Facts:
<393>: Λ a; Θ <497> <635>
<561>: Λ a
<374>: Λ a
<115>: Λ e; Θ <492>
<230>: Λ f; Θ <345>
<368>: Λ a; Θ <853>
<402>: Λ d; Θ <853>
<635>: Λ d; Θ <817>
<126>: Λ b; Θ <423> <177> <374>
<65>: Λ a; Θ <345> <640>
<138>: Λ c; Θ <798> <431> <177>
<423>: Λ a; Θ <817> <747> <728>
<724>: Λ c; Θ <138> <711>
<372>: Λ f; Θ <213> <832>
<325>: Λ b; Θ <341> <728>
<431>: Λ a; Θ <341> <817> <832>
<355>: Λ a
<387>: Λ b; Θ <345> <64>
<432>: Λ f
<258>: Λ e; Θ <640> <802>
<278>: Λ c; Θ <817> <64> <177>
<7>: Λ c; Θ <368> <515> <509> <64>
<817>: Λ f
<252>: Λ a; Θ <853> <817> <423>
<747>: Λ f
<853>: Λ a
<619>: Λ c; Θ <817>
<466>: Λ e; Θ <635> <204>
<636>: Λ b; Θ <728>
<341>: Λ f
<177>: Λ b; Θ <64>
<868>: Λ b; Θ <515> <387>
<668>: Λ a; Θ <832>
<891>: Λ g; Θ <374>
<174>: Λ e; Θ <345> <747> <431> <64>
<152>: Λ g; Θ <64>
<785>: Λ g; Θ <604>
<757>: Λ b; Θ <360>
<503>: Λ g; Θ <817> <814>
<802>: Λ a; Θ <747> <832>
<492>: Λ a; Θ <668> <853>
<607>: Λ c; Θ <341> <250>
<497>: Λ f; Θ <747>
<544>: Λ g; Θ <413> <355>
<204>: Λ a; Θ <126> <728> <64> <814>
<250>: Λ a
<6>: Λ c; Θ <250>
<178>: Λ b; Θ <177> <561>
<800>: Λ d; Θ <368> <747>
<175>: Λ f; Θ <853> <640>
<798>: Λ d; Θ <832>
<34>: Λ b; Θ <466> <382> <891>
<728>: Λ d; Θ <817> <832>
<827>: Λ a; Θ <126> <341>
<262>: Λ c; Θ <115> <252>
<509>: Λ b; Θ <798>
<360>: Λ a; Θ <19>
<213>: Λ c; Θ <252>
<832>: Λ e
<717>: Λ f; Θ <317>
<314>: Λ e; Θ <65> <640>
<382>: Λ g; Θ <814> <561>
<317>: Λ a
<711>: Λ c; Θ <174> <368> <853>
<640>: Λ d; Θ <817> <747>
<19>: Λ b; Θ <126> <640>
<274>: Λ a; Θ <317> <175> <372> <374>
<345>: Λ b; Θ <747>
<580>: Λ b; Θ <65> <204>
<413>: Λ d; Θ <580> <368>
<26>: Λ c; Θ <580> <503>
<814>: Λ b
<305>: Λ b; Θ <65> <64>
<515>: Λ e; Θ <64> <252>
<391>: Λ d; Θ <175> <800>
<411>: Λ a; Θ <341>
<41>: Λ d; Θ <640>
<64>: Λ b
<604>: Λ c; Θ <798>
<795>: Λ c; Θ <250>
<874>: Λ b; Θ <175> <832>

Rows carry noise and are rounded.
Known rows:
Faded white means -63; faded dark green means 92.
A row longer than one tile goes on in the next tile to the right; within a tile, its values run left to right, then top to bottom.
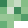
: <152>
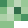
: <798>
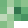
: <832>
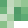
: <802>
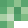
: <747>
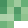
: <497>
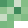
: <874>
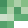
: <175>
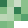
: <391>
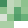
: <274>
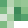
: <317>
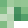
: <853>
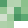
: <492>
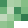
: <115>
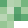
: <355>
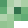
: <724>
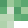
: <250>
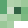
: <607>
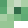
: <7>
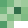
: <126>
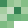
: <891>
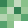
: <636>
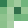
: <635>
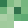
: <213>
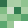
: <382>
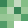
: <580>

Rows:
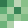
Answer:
<34>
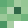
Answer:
<814>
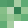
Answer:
<64>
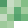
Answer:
<393>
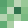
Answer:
<325>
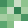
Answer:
<509>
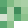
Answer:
<372>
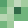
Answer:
<800>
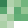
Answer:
<827>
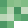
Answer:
<817>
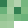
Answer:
<26>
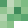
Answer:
<466>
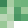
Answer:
<374>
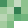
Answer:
<402>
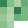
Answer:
<640>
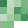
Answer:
<258>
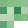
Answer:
<341>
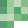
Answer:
<230>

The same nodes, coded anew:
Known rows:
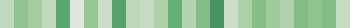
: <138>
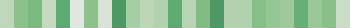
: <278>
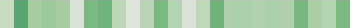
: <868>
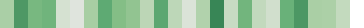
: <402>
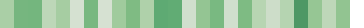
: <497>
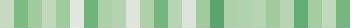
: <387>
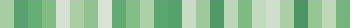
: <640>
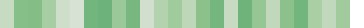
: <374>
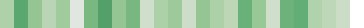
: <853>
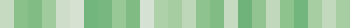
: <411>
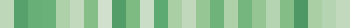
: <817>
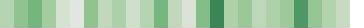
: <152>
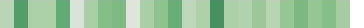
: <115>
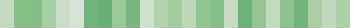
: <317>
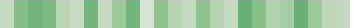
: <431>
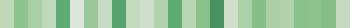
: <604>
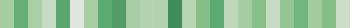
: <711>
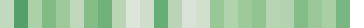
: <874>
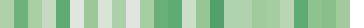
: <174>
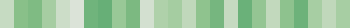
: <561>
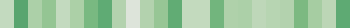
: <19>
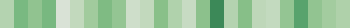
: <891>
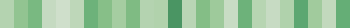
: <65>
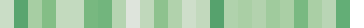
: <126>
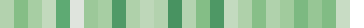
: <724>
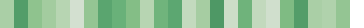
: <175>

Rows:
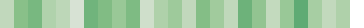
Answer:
<393>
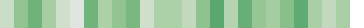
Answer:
<204>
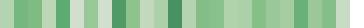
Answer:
<619>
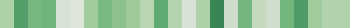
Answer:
<413>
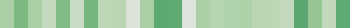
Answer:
<345>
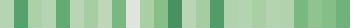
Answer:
<258>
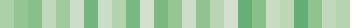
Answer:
<802>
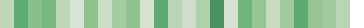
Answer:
<372>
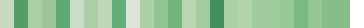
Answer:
<466>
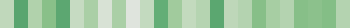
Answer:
<832>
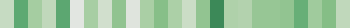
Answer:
<515>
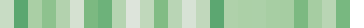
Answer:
<178>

